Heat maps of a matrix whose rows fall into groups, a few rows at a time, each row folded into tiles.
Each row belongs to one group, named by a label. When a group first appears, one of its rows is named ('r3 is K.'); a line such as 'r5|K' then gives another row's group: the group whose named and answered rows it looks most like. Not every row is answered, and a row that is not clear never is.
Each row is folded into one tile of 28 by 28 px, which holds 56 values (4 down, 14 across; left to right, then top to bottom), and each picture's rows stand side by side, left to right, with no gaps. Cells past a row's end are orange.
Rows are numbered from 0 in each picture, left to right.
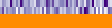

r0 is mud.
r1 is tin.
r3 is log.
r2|mud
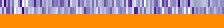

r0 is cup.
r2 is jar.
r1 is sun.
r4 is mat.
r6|mud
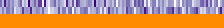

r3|mud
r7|mud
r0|cup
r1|jar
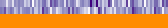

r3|sun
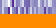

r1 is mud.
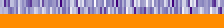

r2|cup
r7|mat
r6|cup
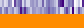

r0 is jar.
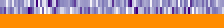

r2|mat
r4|mat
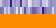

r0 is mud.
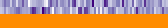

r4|mud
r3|log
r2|mat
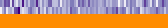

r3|cup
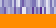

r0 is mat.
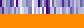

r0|jar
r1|tin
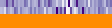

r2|log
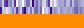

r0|mud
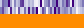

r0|log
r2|jar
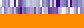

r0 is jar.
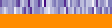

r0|mat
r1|jar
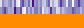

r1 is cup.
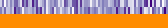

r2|tin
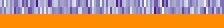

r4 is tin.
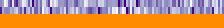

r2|mud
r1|cup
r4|sun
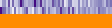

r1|sun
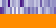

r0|log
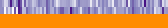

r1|tin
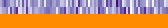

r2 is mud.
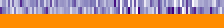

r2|mat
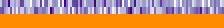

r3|mud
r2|tin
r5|log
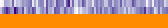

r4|log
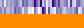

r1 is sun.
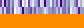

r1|jar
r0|cup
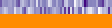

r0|mat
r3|mat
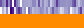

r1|mud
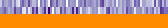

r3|mat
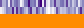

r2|mud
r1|jar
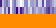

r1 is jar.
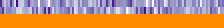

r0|jar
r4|mat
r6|jar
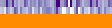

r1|tin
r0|sun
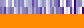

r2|tin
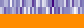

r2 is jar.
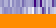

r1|sun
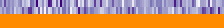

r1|log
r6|sun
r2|cup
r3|jar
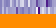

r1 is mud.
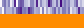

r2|cup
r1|log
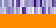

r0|mat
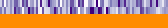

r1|log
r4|sun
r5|jar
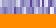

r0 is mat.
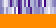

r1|jar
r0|tin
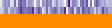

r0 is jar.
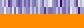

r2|cup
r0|tin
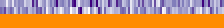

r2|mat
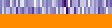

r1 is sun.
